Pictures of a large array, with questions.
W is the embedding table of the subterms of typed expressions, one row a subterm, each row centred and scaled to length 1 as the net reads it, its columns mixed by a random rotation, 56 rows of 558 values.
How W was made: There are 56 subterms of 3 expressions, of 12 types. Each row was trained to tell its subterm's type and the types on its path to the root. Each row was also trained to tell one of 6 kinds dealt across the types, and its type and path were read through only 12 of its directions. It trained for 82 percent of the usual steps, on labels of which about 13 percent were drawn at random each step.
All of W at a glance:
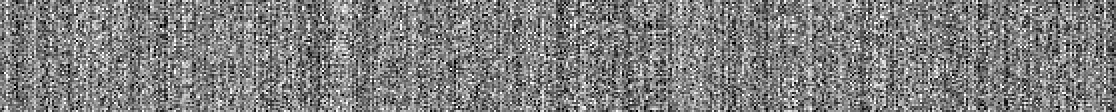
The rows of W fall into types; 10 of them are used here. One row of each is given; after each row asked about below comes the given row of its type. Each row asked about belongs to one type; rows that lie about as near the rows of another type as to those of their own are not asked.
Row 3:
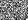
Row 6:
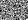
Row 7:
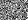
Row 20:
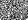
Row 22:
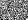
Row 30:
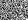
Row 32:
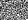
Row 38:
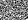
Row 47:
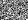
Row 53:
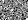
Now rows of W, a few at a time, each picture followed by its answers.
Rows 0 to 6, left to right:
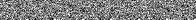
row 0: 3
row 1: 22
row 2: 53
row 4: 6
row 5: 53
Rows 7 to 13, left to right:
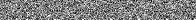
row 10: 47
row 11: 32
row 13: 22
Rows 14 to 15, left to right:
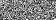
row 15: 38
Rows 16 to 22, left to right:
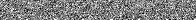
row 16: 53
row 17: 47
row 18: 6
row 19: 47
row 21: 47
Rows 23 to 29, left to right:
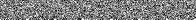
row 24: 3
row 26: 6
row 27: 20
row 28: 6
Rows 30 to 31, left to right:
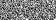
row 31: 3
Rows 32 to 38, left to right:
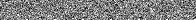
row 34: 20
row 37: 7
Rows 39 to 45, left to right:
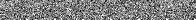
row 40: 30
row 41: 7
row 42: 32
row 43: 38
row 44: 3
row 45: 22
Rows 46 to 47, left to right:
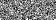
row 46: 20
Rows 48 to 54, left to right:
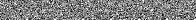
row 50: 30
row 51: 38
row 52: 30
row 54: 53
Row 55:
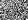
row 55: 22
